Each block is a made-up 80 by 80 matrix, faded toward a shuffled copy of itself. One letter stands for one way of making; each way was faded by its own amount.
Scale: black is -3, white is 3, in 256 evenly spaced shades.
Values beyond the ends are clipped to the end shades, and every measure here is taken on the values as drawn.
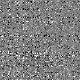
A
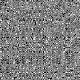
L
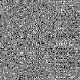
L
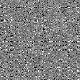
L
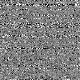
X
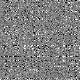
A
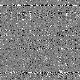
A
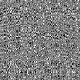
L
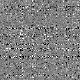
A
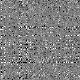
A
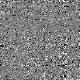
A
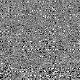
A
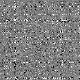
A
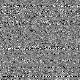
X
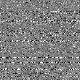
X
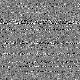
X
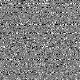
X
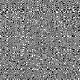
L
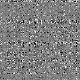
A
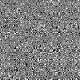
L
